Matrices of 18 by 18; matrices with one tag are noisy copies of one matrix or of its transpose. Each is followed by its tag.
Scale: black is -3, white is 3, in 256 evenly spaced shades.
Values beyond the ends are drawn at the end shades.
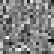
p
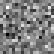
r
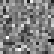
p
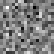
r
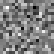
r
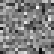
p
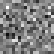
r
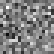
r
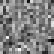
p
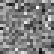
p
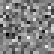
r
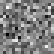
r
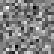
r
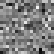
p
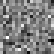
p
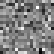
p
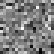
p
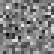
r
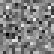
r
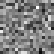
p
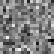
p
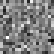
p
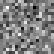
r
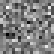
r
